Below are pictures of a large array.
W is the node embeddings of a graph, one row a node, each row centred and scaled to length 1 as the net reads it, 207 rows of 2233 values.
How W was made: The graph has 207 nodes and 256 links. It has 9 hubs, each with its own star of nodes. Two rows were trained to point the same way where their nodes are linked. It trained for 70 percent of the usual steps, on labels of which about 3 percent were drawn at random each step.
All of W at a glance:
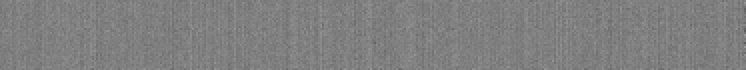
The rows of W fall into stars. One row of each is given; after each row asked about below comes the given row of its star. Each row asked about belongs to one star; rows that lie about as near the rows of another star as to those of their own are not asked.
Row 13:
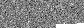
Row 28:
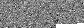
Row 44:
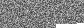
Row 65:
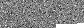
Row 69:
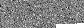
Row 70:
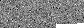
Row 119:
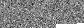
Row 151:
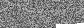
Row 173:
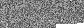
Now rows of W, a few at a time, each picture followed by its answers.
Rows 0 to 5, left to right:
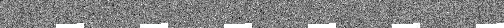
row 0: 44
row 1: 69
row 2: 119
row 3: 65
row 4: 65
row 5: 173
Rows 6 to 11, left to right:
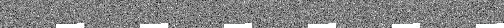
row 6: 28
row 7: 44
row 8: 44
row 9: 151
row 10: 119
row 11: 13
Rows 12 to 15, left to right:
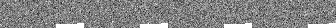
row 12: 151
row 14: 70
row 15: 151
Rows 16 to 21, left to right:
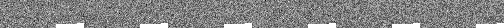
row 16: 151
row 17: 119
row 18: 151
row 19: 69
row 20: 28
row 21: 119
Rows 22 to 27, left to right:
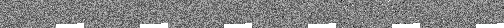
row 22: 13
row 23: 65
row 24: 28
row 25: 44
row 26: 13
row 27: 28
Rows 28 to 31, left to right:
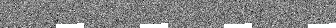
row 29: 119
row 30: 119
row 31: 65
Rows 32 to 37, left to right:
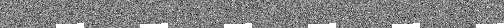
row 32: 69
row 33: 28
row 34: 173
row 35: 28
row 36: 28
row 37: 13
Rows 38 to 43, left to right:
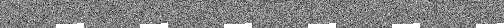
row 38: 13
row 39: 69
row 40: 70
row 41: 44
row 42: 70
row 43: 44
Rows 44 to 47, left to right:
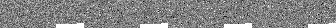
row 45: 28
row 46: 173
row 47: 13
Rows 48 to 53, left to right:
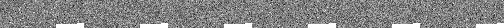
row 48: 28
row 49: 44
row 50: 151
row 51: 119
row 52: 119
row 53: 119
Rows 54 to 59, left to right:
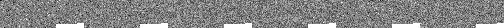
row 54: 70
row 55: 13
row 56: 173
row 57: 70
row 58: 65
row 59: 173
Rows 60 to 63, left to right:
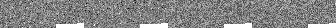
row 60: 28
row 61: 173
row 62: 173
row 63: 28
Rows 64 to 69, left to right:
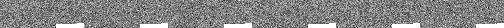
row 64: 173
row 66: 151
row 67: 70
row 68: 119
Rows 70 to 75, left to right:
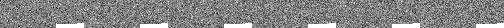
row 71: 28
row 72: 28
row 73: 151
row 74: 119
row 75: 69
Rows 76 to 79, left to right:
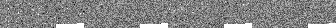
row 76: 44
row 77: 70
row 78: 70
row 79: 70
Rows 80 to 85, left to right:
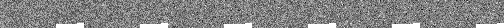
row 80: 69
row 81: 151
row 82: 151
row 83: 69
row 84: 65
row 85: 65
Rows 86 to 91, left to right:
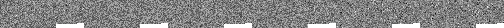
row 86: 70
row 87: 65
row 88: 44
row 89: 65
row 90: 13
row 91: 13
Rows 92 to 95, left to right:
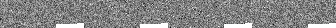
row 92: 173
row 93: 65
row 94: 28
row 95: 173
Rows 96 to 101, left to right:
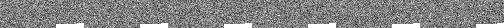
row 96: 13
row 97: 28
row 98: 44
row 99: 69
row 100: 119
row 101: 28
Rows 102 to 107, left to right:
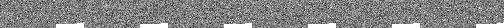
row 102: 69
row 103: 173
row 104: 151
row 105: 13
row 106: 13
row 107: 69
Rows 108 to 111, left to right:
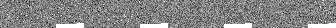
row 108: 69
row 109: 70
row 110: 119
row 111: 151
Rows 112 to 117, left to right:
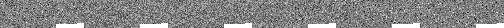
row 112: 13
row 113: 44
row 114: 70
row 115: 119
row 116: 65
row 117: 44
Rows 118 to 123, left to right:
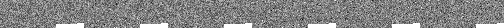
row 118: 13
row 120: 13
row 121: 119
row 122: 65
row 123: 65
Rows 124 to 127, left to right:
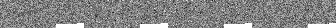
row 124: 69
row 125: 151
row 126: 65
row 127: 119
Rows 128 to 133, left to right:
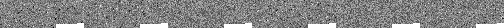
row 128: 44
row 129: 13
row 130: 65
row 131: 70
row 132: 44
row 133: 151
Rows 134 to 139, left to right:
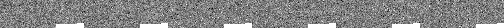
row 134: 13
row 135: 65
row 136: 173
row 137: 151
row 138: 13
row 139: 119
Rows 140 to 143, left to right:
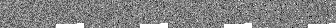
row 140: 119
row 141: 151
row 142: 151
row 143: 173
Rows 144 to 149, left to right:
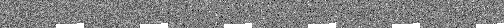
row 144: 44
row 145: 151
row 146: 70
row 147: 173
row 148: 69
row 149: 13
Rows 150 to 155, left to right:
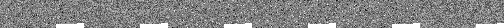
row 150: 119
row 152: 70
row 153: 70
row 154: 70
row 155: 69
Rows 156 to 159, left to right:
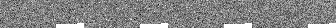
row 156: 28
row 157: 119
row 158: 151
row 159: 70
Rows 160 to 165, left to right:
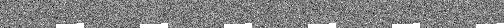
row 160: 70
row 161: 65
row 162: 69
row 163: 65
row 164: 28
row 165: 151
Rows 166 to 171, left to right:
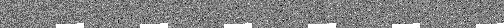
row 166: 151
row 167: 151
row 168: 69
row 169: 69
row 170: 44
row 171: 173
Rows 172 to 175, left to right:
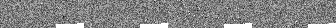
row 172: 151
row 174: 69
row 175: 173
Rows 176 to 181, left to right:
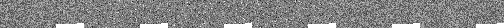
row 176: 151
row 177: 28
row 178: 173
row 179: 65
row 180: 44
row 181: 151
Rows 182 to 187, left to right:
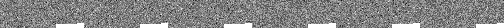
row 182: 151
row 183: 69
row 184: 119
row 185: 44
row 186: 13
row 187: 69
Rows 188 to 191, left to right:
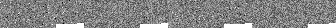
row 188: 44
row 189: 173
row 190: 69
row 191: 65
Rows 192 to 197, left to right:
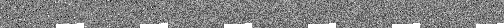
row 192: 70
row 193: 69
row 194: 70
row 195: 28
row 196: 13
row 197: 151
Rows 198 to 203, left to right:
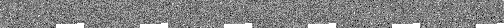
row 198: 28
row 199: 151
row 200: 119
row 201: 119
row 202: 44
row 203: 119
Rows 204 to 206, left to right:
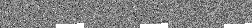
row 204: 65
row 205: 28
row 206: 69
